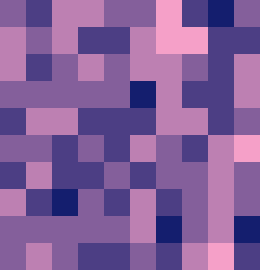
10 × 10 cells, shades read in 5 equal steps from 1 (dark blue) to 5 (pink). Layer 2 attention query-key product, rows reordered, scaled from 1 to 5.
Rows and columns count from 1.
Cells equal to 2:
29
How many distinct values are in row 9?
3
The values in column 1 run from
2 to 4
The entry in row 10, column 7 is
2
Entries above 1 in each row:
9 10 10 9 10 10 10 9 8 10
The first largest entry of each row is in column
7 7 1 7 2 10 2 1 6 9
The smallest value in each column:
2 2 1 2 2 1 1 2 1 1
